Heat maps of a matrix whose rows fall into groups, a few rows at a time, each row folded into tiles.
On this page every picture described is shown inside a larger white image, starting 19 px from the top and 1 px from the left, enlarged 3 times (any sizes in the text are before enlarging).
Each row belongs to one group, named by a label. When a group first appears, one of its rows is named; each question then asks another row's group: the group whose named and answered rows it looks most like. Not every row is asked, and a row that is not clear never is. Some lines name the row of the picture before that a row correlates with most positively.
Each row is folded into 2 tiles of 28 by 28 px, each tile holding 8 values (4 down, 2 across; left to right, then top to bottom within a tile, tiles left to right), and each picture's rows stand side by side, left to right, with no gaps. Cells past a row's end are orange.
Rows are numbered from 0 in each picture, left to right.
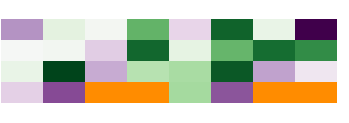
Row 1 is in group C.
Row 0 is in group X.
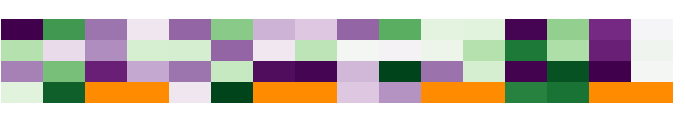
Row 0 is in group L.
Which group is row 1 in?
L
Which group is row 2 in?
X
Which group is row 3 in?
L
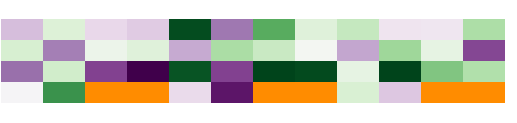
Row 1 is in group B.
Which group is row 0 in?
L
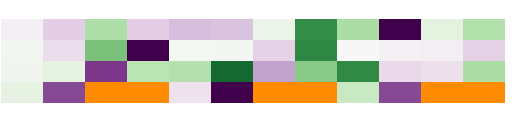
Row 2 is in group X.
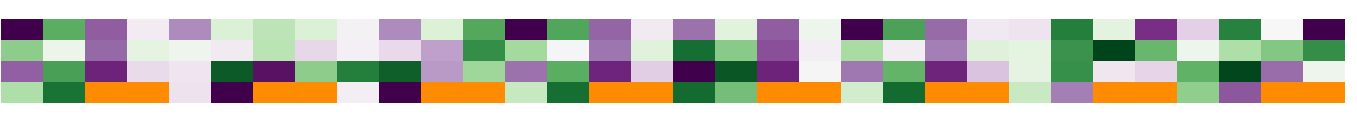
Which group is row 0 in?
L
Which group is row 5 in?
L
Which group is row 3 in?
L
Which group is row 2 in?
X
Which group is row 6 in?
C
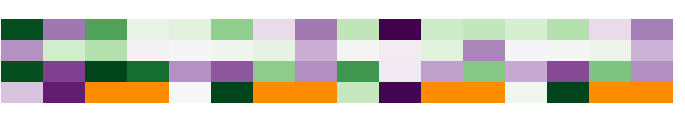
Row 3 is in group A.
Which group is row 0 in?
B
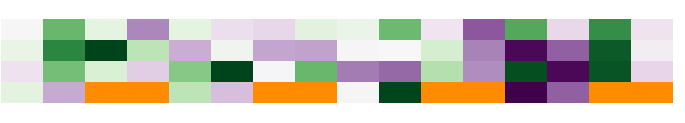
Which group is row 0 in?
C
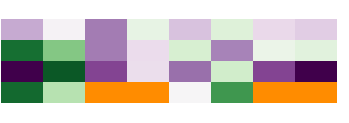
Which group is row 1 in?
L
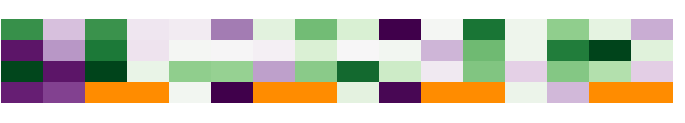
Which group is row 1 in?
X
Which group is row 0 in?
B
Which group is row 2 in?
X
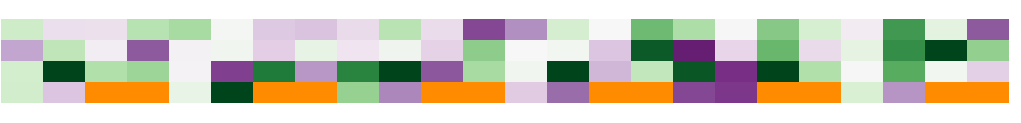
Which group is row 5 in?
C
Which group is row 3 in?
X
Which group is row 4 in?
B
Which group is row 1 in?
A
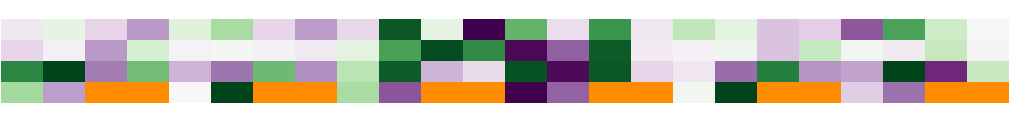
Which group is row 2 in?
C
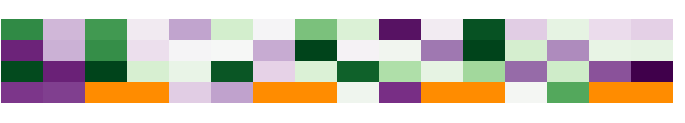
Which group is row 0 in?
B
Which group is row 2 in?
X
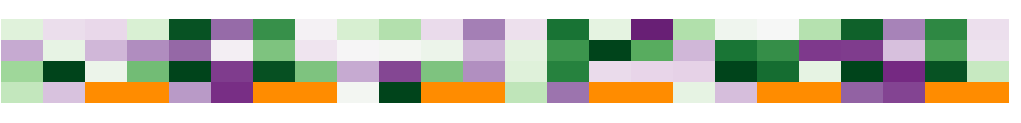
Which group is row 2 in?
A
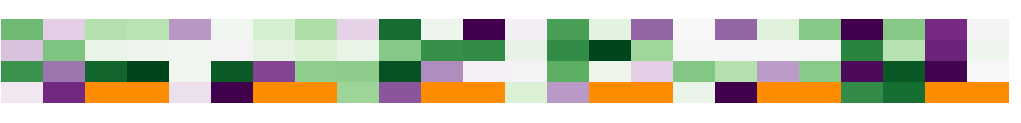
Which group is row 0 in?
B
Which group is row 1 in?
X
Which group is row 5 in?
L
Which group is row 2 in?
C
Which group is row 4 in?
X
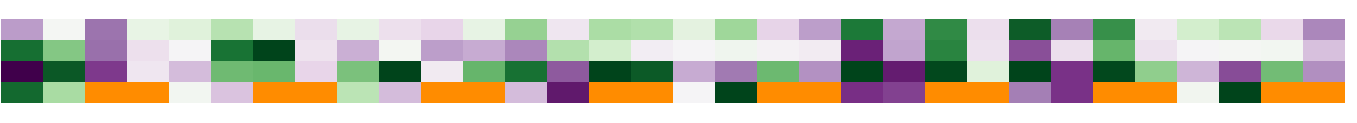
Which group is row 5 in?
B
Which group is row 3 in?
B
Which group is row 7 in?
A
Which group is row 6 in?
B
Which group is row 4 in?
A
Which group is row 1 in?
C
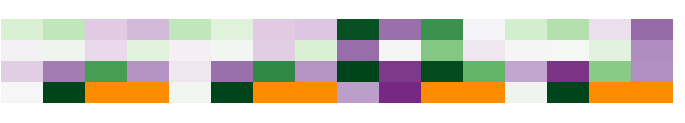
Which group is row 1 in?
A
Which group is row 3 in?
A
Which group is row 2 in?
B
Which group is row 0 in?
A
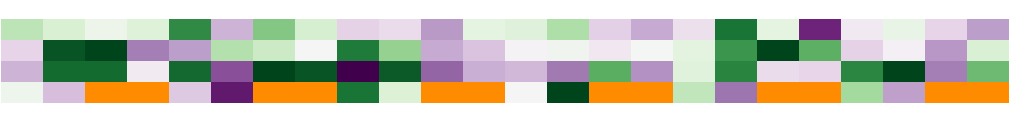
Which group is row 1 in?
B
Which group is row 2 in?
L
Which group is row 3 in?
A
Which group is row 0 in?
C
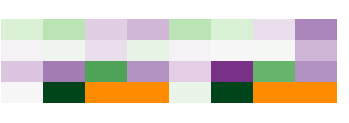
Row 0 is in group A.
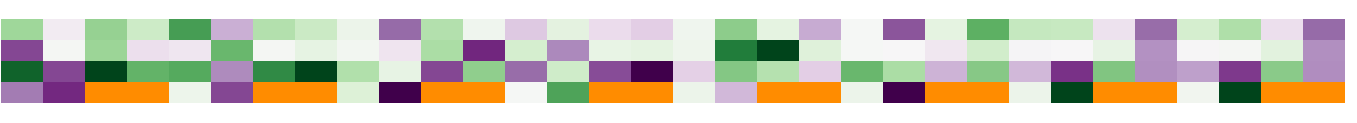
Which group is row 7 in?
A
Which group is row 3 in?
L
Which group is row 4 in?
C
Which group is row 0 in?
B
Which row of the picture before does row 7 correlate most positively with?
1
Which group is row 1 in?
B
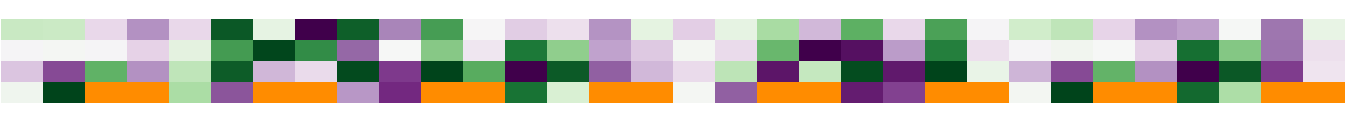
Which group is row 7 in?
L
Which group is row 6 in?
A
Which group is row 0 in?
A
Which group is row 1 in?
C
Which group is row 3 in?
L
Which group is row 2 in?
B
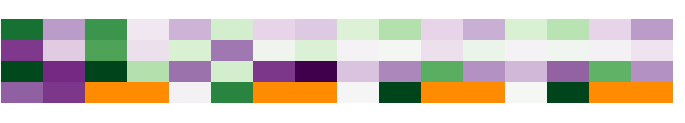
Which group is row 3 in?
A
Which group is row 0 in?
B
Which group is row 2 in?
A
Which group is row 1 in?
L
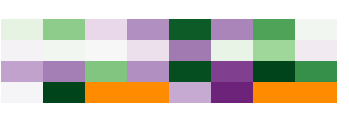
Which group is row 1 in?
B
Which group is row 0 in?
A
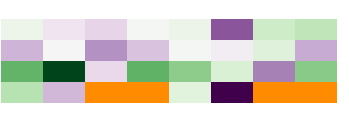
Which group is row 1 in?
X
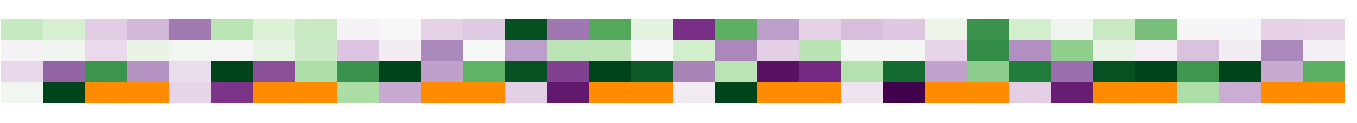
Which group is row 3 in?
B
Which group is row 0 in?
A
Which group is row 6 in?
B
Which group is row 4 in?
L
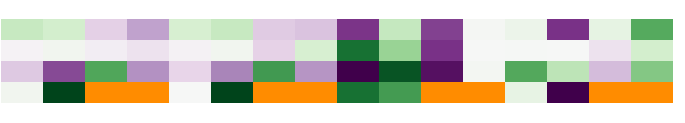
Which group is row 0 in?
A
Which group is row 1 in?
A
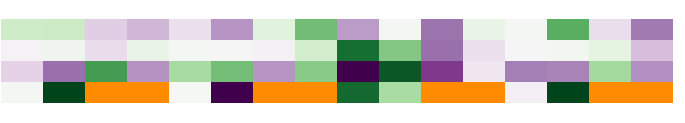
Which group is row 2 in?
L
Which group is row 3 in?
A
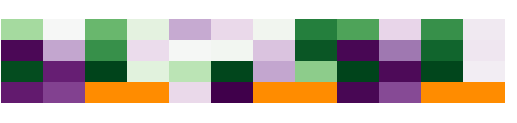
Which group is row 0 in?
B
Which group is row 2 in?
B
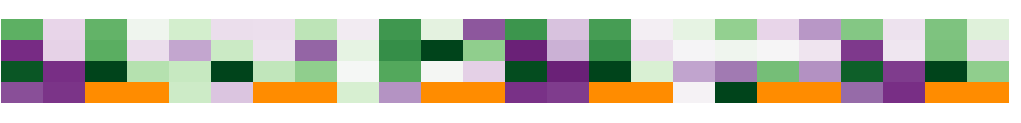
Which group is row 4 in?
A
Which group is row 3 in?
B
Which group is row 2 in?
C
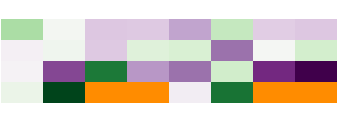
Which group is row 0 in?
A
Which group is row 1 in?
L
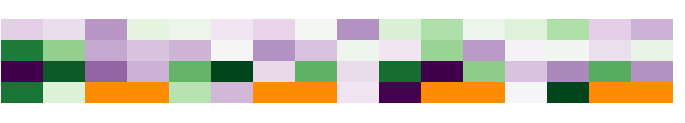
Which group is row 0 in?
L
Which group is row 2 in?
X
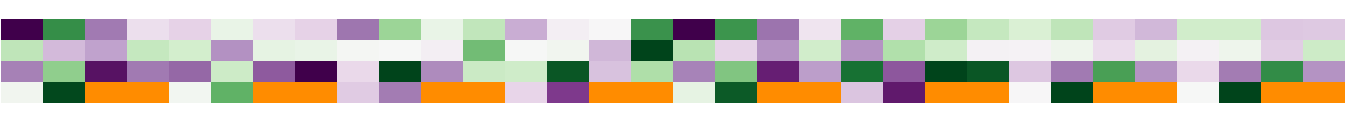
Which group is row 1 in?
L
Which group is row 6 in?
A
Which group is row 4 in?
L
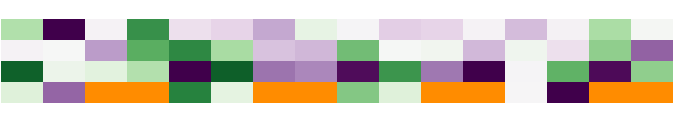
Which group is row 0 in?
X
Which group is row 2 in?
L
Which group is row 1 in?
L
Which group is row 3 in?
X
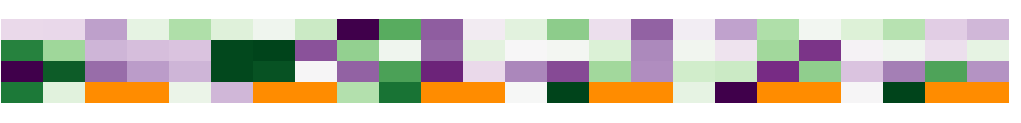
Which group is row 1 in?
C
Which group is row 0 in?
L
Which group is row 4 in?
X
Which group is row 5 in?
A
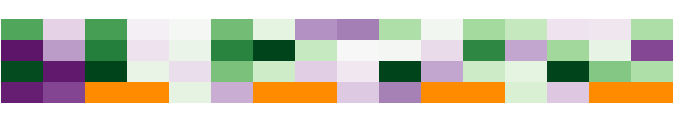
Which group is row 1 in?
C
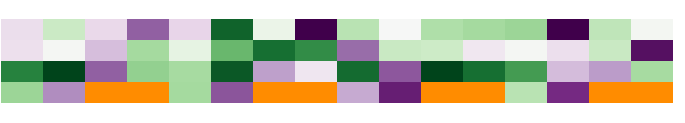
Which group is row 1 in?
C
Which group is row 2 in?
B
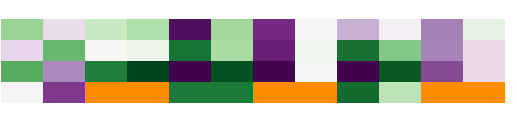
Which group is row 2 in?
L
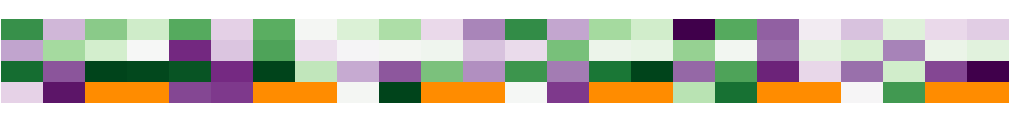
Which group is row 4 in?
L
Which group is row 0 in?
B
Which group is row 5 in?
L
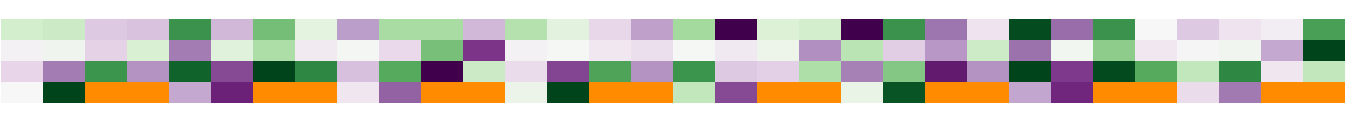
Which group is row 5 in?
L
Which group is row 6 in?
B
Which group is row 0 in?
A
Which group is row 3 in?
A
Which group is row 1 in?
B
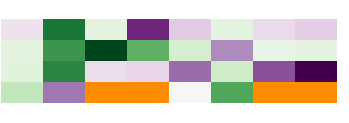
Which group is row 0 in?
C
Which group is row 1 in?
L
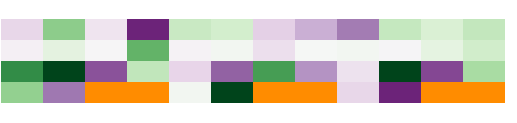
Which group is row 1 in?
A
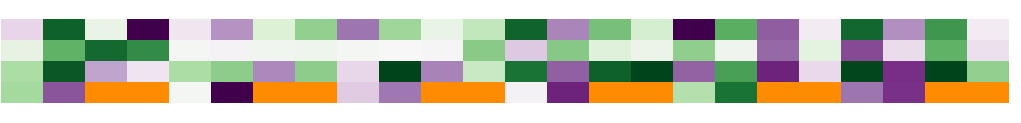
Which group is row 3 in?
B
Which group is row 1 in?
X
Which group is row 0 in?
C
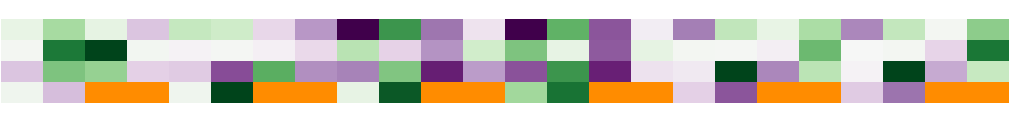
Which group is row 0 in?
C
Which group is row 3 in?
L
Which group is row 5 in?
X
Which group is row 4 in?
X
